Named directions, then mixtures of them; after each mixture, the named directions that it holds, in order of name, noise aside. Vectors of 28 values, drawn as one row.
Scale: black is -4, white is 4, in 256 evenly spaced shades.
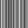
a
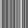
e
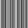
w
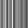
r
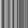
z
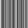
w, z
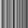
e, r, z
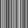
a, w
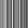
a, r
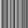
e, r, w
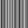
a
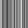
e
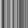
z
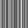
a, e, w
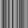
r, z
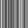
a, e, r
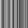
z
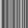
e, z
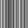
a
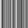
r, w, z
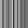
a, r, z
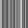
e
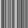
w, z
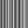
a, z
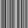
w
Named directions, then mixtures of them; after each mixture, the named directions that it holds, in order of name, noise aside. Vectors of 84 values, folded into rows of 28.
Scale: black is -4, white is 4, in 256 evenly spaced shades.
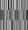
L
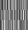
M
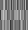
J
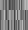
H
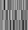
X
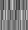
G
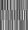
M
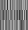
G, J, M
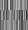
G, M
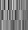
G, L, X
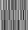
M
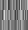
G, H, L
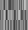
H, X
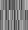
H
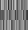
L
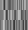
H, X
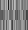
L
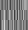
H, M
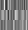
J, L, X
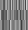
J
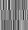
G, M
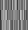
J, L, M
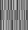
J, L, M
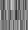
G, H, J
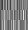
M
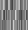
G, X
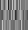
G, L, X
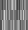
G, M
